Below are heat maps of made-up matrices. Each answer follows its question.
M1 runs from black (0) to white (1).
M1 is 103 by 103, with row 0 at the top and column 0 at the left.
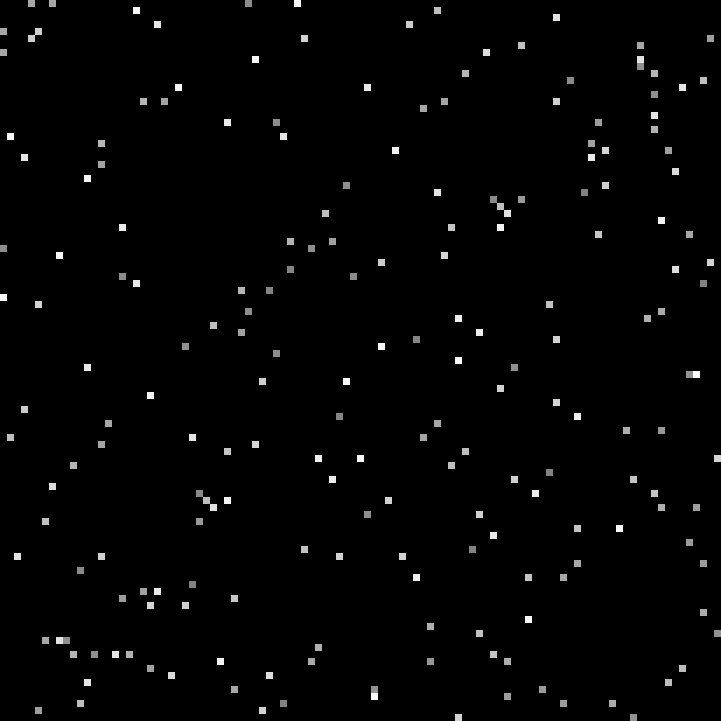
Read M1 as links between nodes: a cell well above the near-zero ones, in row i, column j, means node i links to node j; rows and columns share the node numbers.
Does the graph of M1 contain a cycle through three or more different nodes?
no
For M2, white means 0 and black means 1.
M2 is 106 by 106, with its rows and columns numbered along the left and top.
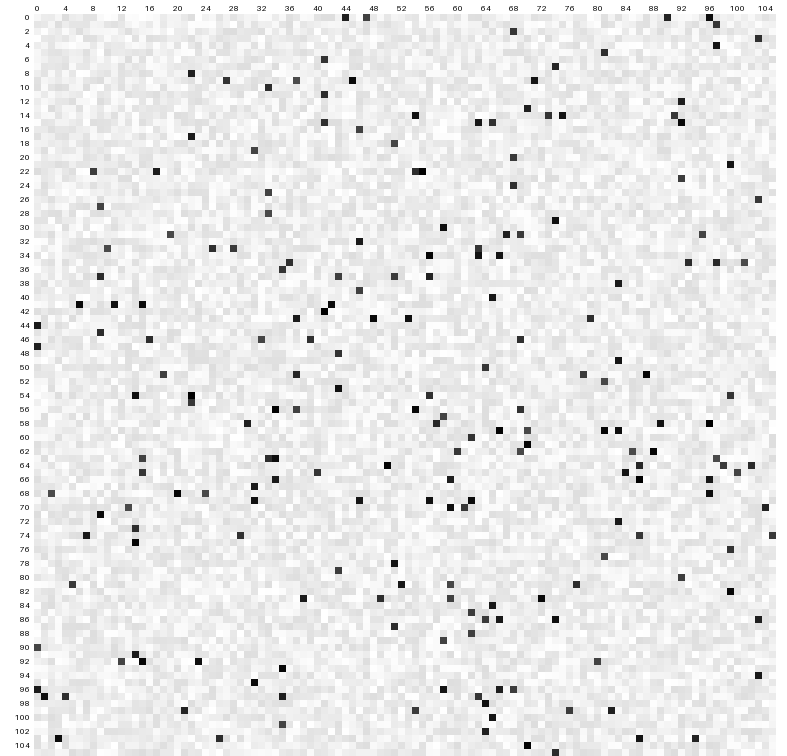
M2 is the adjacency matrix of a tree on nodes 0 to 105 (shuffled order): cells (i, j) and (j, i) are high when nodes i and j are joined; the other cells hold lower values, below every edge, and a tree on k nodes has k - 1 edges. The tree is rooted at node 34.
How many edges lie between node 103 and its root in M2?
3
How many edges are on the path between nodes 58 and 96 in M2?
1
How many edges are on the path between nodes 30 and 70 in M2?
5
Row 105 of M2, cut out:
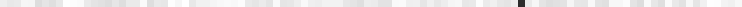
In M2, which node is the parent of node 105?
74
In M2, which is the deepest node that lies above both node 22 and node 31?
56
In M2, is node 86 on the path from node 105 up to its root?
yes
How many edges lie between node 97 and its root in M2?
2
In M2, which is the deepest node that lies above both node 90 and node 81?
66
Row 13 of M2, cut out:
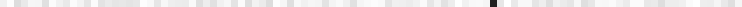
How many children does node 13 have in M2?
0
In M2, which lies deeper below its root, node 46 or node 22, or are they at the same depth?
the same depth
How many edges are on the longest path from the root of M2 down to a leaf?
4
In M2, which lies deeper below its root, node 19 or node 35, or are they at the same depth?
node 19
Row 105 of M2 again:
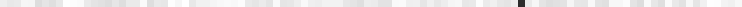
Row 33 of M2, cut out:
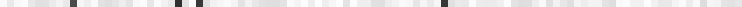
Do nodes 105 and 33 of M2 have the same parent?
no
